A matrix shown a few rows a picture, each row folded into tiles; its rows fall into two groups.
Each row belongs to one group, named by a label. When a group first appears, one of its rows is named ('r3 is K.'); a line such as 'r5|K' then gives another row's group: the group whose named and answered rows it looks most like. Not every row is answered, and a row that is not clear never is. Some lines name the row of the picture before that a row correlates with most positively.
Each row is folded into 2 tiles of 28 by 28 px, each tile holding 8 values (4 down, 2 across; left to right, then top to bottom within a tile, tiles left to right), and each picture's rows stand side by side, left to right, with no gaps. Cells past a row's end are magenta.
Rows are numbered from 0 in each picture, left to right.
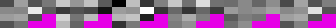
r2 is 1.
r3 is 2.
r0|1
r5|1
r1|2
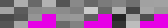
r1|1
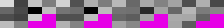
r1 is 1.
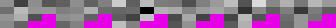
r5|2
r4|2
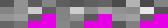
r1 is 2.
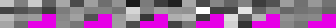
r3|1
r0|2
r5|2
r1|2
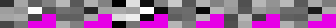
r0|1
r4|2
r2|1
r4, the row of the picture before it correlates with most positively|1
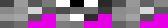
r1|2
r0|1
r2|1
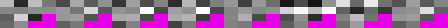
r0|2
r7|1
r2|1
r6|2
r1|1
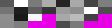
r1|1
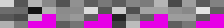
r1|1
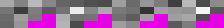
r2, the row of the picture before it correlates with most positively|0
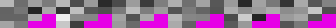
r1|2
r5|1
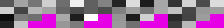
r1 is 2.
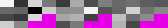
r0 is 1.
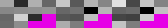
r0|2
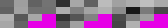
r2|2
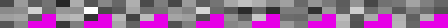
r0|1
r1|1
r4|2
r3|1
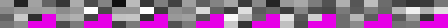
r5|2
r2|1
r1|1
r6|2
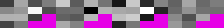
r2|1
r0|1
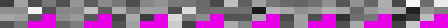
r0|1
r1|1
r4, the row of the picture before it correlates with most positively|1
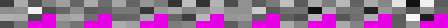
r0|1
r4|1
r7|2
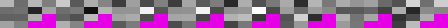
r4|1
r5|2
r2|1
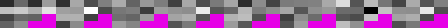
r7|1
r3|1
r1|1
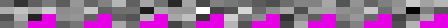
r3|1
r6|1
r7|2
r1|1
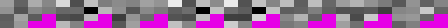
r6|2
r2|2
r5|2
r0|2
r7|1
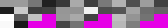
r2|2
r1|1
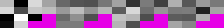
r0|2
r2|2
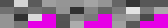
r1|2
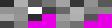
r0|1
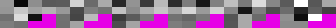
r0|2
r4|2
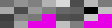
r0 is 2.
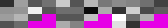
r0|1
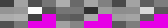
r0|1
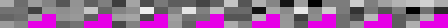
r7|2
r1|1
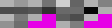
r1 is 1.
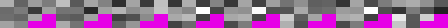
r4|1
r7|2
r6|1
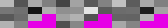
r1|1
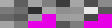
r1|1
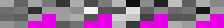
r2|2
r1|1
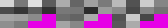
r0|2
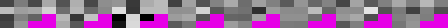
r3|1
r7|2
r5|1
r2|2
